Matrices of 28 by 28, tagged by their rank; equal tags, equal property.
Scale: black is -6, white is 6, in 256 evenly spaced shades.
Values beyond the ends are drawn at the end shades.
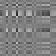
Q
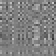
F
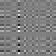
Q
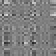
F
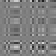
Q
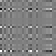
Q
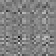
F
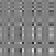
Q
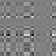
Q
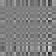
Q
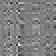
F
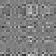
F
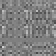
F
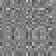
F
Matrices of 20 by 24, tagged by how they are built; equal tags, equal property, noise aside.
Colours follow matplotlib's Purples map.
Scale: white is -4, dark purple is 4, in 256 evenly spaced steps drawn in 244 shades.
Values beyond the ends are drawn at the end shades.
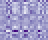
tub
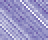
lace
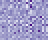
tub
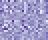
tub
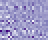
tub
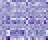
tub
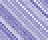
lace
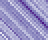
lace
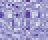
tub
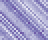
lace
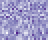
tub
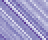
lace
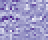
tub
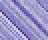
lace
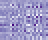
tub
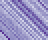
lace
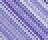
lace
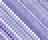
lace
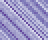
lace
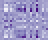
tub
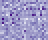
tub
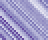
lace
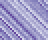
lace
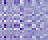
tub
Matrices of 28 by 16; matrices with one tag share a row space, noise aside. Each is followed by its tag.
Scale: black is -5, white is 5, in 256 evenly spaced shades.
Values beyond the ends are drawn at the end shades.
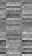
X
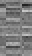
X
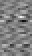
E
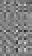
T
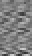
E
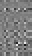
T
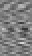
E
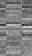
X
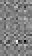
T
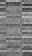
X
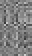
T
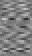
E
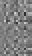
T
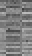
X
